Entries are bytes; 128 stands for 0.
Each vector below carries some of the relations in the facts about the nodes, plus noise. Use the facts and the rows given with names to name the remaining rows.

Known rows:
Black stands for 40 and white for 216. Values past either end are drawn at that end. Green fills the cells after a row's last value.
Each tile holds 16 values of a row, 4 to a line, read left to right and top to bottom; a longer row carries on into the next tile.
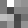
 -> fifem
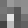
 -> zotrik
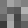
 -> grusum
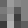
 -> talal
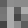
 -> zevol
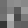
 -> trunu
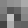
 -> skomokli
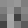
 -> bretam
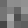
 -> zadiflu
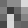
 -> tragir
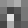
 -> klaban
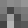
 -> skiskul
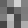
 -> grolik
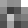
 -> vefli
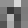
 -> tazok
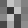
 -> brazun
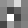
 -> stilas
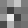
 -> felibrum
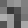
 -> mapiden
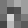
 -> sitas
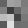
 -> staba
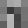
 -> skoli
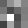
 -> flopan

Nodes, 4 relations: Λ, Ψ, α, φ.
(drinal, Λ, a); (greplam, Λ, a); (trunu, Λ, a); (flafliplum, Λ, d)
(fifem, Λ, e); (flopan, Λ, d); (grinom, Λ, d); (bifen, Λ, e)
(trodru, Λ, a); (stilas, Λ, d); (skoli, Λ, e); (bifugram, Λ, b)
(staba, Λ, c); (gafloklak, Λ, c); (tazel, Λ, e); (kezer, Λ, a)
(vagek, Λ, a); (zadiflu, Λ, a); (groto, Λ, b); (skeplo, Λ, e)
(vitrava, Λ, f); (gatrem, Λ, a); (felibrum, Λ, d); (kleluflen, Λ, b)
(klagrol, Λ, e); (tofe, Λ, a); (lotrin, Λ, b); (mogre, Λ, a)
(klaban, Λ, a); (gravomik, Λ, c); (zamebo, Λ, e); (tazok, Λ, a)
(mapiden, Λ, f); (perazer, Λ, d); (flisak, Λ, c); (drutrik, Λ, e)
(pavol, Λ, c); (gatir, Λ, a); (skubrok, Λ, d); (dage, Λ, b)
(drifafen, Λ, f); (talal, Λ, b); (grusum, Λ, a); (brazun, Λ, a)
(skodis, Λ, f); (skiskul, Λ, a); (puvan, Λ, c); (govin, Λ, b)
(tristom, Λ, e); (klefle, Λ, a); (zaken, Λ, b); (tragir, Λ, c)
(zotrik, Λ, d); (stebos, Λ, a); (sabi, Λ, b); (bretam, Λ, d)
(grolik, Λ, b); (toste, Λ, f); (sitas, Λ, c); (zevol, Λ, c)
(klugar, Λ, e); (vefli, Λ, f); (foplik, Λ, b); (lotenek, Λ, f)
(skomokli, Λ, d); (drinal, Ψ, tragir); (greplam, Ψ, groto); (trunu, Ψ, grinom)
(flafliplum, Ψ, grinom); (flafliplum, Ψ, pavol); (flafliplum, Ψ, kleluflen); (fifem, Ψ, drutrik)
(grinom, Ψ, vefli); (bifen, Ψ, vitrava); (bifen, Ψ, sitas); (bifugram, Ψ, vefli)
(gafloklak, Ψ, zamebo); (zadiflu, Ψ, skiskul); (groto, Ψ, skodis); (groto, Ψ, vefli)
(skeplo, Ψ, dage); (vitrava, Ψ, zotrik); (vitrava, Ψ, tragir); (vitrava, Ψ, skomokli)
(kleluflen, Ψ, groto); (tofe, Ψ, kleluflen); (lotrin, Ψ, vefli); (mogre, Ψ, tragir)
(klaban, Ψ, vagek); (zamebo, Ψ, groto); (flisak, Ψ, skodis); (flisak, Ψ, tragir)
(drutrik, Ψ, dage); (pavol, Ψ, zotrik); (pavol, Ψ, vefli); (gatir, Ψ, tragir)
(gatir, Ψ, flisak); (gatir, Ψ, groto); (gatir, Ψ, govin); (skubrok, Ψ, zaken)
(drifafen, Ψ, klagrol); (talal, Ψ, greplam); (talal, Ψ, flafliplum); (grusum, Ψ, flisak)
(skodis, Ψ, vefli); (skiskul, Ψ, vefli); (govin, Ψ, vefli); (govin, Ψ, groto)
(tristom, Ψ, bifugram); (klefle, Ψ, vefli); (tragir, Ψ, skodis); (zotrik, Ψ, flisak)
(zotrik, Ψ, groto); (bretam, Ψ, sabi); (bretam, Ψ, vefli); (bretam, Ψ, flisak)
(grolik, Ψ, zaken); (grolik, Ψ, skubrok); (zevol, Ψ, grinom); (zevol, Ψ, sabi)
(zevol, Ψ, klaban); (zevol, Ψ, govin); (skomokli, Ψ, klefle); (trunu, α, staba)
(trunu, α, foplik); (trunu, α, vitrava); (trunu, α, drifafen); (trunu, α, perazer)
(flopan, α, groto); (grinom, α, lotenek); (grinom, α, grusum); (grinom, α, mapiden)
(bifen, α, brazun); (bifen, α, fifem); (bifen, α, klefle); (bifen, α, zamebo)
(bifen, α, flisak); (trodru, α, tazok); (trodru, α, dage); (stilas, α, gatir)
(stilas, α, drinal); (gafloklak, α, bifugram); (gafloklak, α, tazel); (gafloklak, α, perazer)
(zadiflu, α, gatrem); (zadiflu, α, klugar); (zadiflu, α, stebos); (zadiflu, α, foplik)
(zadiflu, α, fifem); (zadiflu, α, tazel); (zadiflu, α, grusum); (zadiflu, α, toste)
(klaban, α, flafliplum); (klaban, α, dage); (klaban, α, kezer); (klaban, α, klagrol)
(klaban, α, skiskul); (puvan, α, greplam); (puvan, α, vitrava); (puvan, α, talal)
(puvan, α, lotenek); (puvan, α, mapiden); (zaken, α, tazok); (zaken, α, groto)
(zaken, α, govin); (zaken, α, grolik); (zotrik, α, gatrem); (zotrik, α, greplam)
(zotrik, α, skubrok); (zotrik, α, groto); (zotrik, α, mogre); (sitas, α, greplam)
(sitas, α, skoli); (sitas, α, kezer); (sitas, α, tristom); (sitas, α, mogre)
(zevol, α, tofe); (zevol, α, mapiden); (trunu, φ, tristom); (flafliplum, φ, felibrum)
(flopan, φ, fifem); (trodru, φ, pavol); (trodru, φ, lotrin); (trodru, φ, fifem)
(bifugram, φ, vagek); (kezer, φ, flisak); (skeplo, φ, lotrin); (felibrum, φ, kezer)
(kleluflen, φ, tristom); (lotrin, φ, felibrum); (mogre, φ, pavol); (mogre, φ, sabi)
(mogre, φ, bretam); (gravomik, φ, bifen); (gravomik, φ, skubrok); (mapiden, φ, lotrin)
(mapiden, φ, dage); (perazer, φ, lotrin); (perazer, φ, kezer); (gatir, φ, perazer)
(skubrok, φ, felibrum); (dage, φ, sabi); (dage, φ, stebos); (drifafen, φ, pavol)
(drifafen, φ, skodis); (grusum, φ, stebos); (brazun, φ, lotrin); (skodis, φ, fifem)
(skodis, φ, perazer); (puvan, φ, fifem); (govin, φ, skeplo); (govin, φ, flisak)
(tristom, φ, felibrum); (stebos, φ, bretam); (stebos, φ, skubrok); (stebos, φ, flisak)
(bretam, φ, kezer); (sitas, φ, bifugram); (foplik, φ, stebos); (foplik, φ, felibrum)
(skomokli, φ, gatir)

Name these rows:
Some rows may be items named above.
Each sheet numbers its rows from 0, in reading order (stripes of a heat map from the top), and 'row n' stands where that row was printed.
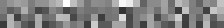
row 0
pavol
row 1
groto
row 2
skeplo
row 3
flafliplum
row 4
dage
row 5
gafloklak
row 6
brazun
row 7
flisak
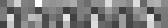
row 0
skubrok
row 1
fifem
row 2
klaban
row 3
tragir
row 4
skodis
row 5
gravomik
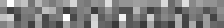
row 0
drutrik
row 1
bifen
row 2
stilas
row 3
tragir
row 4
grinom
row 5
sabi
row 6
grolik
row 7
drinal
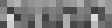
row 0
gravomik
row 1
lotrin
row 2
groto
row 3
sitas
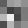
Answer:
puvan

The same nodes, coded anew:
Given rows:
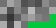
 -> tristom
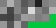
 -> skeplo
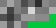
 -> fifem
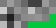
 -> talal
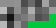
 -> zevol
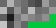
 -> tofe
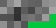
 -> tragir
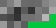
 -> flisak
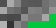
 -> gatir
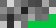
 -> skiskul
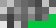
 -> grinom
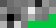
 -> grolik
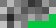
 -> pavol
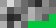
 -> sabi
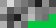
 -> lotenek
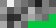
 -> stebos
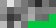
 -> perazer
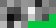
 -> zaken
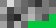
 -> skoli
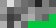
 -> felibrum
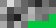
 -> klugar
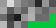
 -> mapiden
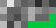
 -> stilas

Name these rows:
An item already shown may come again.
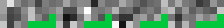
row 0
flopan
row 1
zaken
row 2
groto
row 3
pavol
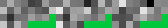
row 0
pavol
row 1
flafliplum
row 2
dage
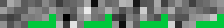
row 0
drinal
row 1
skubrok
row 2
klaban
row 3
zotrik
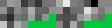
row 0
gafloklak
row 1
dage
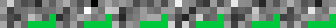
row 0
sitas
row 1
drutrik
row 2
bifen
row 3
vefli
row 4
tazok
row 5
skeplo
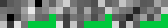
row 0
skubrok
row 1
grinom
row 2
skodis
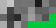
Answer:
puvan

